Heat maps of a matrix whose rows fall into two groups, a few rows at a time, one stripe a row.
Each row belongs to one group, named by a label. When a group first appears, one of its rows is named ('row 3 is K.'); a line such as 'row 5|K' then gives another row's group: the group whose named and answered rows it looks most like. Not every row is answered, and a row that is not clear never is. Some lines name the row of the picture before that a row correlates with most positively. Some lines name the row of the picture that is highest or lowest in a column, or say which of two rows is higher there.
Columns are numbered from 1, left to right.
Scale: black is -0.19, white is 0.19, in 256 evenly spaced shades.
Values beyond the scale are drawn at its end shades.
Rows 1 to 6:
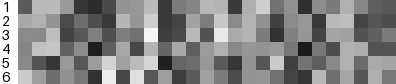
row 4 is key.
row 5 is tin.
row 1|key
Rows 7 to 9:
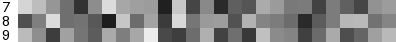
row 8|key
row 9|tin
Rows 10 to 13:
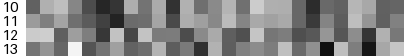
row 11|key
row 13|tin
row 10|key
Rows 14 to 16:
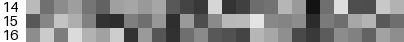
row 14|tin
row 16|tin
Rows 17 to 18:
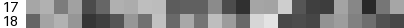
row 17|tin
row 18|key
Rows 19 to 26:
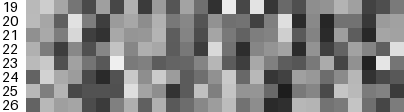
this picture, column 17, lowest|20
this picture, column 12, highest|19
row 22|tin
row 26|key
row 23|tin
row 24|key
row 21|tin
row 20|tin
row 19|key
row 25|key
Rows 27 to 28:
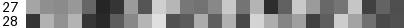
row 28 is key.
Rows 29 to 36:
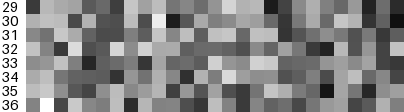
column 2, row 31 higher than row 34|No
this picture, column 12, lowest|34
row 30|key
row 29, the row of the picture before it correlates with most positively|27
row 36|tin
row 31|key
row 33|key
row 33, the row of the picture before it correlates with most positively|28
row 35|tin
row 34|key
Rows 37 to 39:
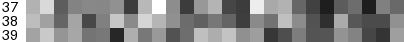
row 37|tin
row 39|key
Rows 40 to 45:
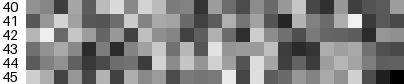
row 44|key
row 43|key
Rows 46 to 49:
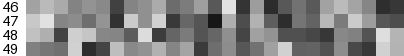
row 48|tin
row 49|tin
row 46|key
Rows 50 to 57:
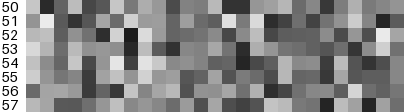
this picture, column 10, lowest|53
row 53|tin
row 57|tin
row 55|tin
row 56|key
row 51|key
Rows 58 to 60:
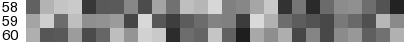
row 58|key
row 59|tin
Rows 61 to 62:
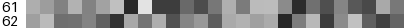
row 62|key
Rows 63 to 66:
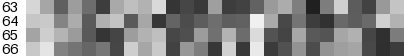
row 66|key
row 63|tin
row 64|tin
